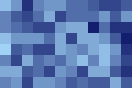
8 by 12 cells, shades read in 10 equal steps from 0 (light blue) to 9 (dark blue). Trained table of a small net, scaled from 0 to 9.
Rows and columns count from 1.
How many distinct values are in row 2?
6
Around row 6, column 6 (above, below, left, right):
2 3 4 3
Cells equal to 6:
13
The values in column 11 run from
2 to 8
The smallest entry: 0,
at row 5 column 1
